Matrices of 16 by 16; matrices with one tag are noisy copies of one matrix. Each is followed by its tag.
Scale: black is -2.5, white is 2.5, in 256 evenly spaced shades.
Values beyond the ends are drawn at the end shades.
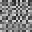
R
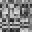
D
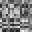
D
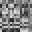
D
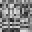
D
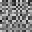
R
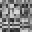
D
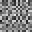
R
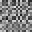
R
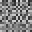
R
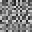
R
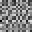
R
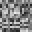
D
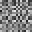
R
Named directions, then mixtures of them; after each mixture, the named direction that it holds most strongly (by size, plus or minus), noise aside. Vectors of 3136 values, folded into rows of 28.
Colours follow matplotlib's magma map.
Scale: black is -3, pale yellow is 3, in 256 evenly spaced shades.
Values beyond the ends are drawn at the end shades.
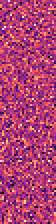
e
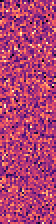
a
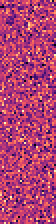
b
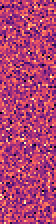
b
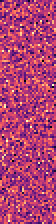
a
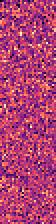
a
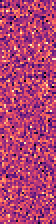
a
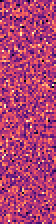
a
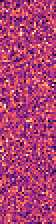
a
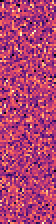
a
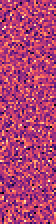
e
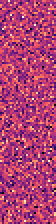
e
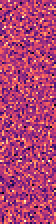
e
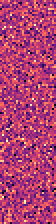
e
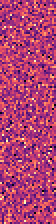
e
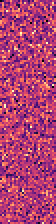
a
